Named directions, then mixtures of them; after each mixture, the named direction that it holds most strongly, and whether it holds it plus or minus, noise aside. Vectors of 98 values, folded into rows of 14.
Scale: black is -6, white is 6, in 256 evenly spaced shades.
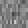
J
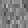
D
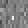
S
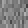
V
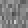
J, plus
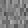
V, minus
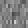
J, plus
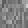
V, minus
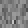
J, minus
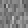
D, plus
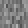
D, minus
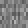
J, plus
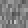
J, plus
